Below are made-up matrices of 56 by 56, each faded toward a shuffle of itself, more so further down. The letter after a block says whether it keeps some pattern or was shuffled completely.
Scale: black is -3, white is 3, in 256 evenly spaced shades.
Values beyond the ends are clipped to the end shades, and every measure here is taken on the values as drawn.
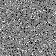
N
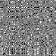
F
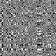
F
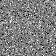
N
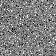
N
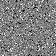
N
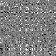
F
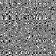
F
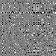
F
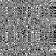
F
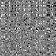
F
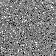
N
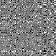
F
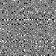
F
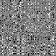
F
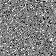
N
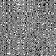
F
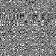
F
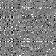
F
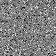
N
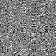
F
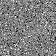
N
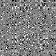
F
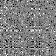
F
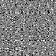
F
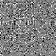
F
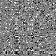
F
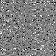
F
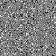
F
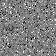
N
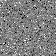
N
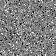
N
